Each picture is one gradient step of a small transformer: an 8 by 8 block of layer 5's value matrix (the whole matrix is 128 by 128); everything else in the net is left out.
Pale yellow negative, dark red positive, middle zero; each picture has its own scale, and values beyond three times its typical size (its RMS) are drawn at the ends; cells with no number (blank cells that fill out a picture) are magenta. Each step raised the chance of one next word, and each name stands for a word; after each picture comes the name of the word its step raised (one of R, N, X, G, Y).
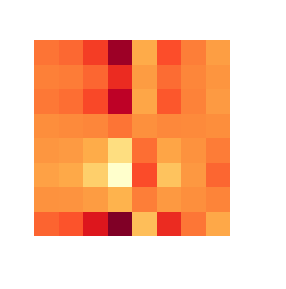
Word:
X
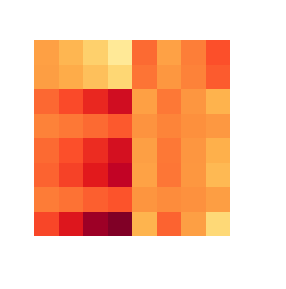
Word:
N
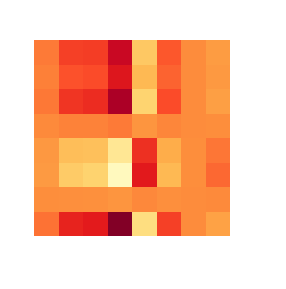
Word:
X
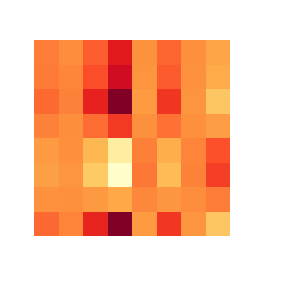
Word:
X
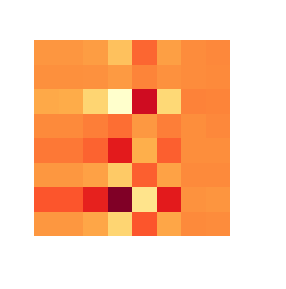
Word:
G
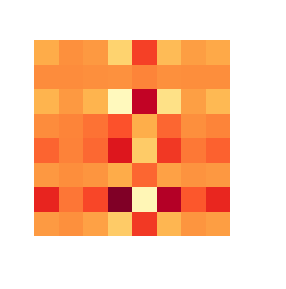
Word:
G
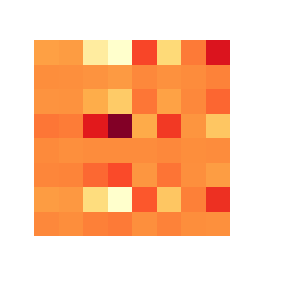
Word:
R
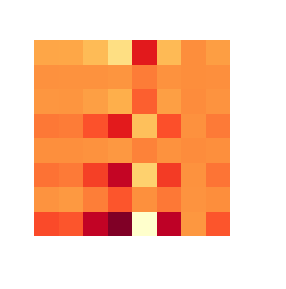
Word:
N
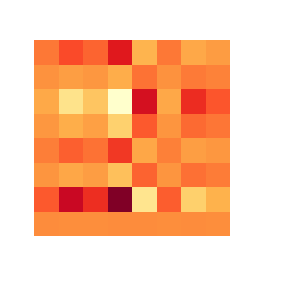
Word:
G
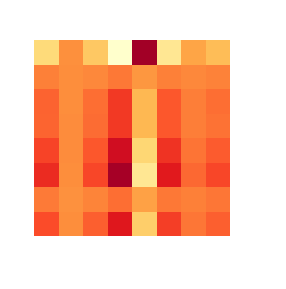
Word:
N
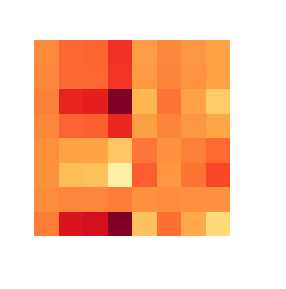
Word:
X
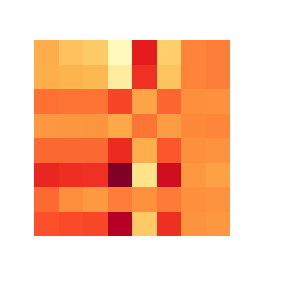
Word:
N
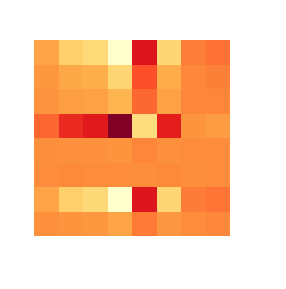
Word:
R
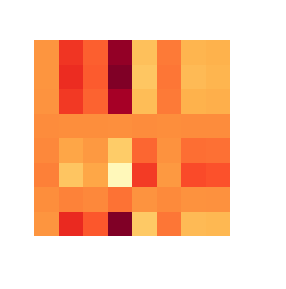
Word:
X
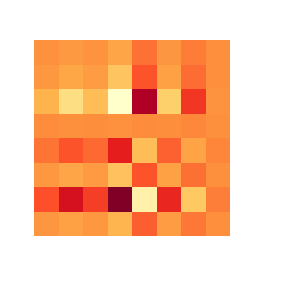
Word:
G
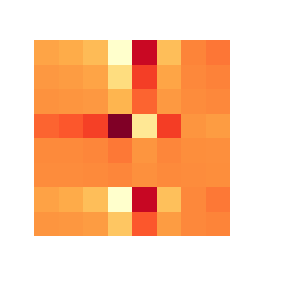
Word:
R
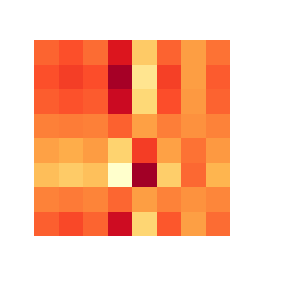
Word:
X
